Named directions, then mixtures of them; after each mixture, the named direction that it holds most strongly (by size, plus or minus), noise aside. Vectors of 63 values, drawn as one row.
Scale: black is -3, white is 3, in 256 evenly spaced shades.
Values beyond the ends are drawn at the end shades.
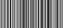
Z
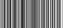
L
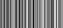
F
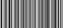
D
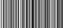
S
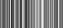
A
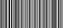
Z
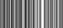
A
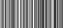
F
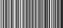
S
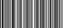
F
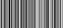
D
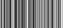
F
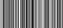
S
